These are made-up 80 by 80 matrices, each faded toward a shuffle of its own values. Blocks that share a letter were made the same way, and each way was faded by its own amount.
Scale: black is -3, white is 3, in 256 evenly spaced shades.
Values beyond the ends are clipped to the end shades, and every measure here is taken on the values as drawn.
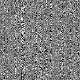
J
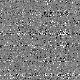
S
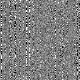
J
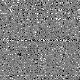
S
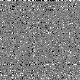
S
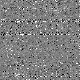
S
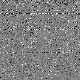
S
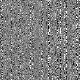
J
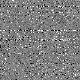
S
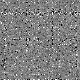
S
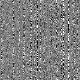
J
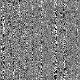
J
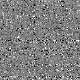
S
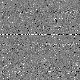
S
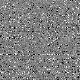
S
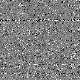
S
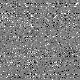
S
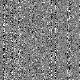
J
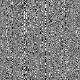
J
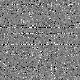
S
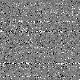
S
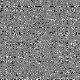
S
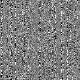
J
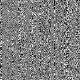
J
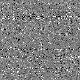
S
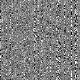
J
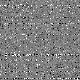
S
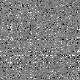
S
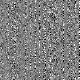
J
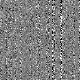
J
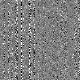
J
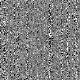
J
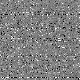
S
